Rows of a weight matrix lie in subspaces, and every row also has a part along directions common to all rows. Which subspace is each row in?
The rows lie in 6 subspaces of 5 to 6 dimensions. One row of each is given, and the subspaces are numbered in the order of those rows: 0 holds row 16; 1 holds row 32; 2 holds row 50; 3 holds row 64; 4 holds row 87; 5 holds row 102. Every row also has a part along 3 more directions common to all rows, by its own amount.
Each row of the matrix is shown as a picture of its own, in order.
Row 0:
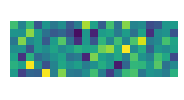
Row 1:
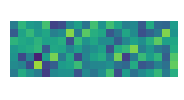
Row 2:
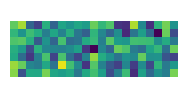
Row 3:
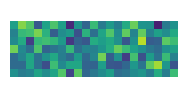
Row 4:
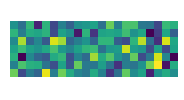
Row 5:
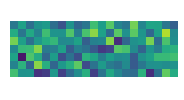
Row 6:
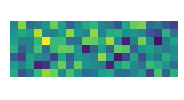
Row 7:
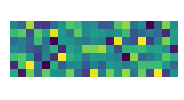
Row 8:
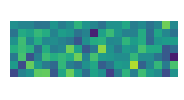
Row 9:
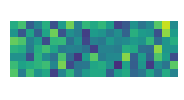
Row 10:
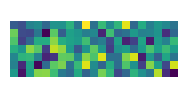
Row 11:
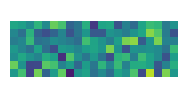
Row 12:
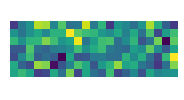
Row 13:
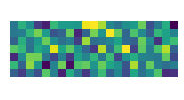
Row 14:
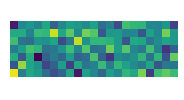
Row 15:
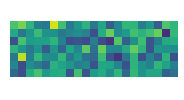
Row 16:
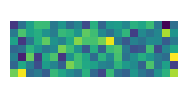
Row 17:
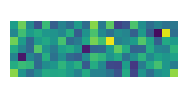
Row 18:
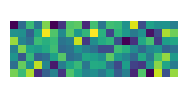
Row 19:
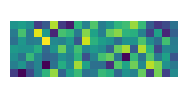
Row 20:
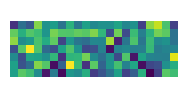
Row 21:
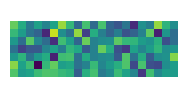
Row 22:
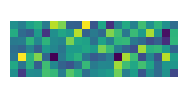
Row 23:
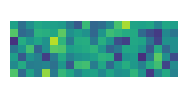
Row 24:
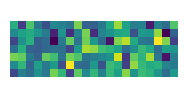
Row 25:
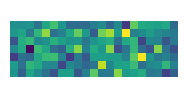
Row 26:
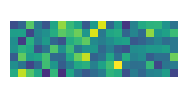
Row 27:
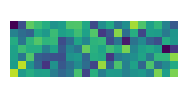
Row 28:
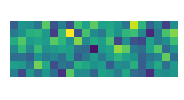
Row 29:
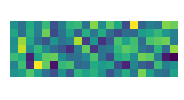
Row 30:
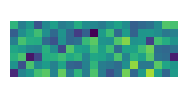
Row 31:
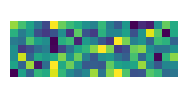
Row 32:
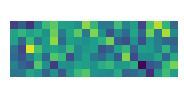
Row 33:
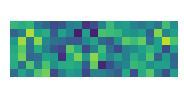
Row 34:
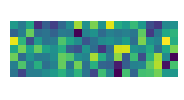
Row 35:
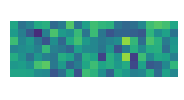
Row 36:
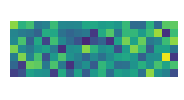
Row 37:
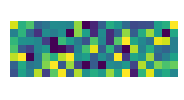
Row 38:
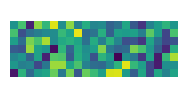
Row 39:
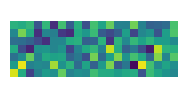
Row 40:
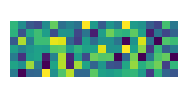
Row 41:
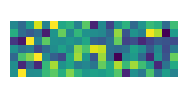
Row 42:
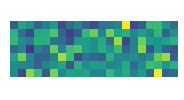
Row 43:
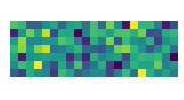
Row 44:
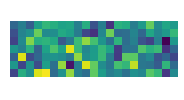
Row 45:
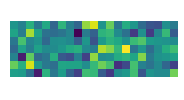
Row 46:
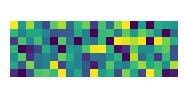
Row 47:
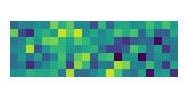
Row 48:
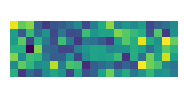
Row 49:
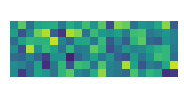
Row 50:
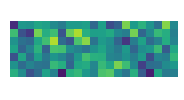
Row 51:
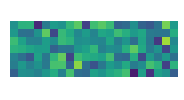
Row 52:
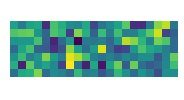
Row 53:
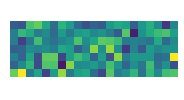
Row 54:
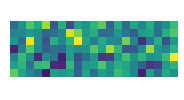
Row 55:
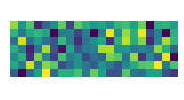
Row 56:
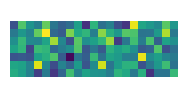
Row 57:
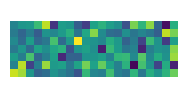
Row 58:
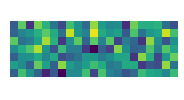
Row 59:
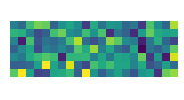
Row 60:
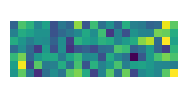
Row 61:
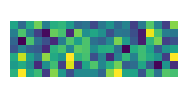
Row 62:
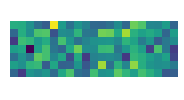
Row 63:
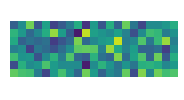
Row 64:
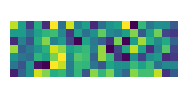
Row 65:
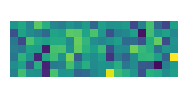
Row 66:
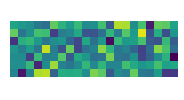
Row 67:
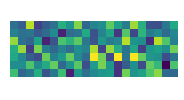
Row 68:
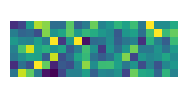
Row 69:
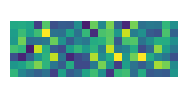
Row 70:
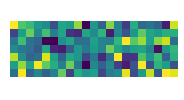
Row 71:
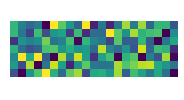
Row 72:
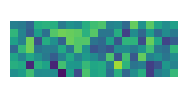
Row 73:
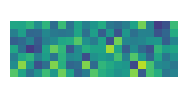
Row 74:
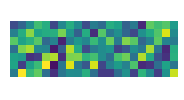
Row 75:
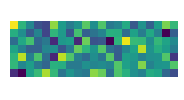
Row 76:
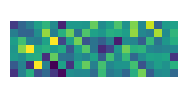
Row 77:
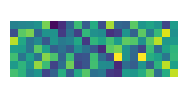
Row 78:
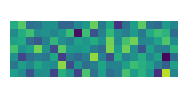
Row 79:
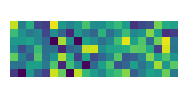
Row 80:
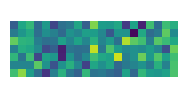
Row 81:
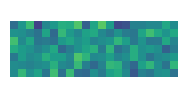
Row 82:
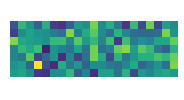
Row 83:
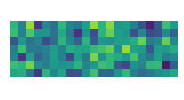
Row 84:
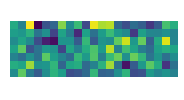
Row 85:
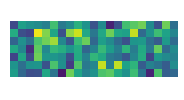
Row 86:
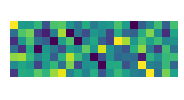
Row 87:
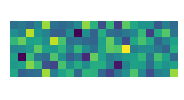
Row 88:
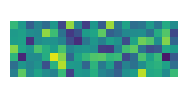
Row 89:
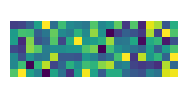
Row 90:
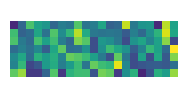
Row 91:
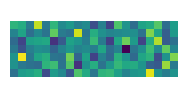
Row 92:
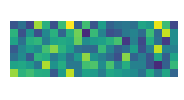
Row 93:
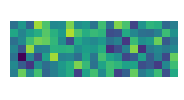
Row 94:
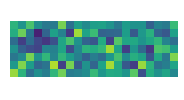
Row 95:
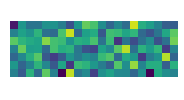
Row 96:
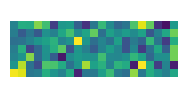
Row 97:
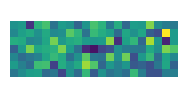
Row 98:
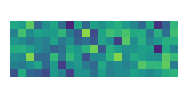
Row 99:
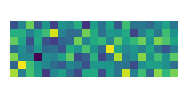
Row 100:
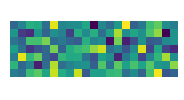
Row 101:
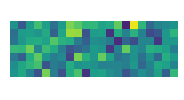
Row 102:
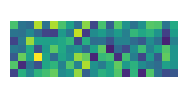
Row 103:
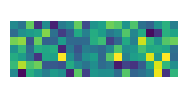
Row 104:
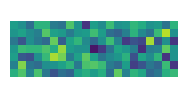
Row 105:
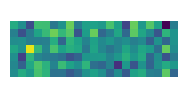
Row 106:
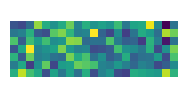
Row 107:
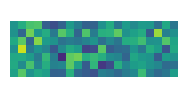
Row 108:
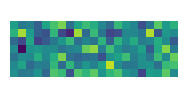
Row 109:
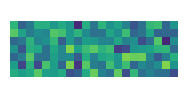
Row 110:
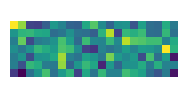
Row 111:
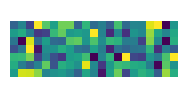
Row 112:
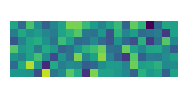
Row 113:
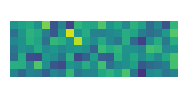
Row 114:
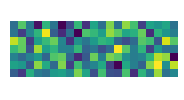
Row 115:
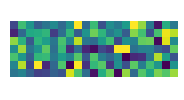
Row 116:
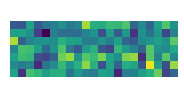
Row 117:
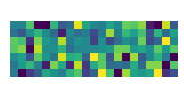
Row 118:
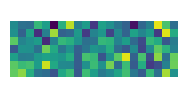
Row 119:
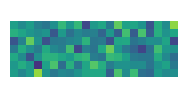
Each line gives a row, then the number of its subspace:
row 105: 2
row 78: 5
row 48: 1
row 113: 3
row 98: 0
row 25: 2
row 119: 3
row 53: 0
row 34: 2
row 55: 3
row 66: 3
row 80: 3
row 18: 5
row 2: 0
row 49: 3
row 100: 5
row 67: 2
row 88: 3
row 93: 3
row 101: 5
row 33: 1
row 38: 4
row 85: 2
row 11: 5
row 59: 5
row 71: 3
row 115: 2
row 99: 5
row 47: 4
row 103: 5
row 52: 1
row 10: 2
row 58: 4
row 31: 4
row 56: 2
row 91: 4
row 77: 4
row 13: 4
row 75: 0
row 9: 0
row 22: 3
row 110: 5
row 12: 3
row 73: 1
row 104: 3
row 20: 1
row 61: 3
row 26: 4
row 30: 1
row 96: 1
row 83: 4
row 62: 2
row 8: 1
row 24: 0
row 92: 0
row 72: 0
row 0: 4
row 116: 2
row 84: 4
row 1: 3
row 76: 0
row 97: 5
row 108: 1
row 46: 3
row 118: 0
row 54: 3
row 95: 3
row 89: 1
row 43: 2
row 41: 5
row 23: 4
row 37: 4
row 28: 3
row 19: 0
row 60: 2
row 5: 1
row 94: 1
